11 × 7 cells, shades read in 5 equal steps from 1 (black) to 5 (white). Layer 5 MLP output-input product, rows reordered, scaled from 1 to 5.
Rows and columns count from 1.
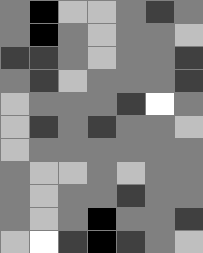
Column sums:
36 31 35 31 31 34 33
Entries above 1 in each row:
6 6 7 7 7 7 7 7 7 6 6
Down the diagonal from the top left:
3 1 3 3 2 3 3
